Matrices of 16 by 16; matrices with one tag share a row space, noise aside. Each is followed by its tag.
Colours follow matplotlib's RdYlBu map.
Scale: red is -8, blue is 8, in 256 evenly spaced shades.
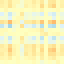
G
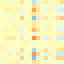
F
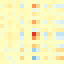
F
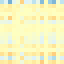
G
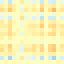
G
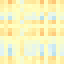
G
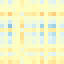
G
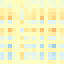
G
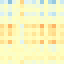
G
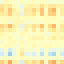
G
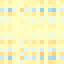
G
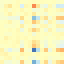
F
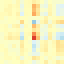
F
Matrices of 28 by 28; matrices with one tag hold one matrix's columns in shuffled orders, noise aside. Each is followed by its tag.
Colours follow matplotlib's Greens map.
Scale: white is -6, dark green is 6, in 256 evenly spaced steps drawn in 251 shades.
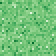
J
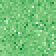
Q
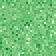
Q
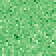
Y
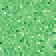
J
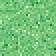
Q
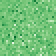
Y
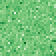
J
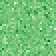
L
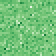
Q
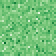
J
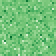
Y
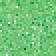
Q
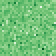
Q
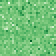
L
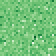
Y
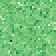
L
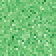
Y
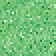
J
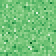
J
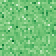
L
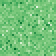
Q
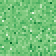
J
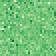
L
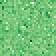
L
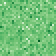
L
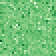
L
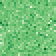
Q
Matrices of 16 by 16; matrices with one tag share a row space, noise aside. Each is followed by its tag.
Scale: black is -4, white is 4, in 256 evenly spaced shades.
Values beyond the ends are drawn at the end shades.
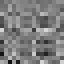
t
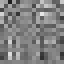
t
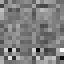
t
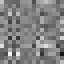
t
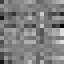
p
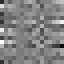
p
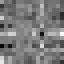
p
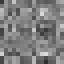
t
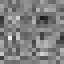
t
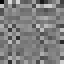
t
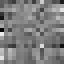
p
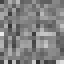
t
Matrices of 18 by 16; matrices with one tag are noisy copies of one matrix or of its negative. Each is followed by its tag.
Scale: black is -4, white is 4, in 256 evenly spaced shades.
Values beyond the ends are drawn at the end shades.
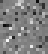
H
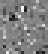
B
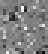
B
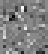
B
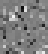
B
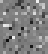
H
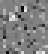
B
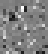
B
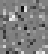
B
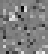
B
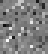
H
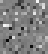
H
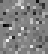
H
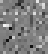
H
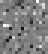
H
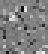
B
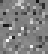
H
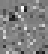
B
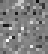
H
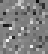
H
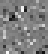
B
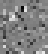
B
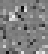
B
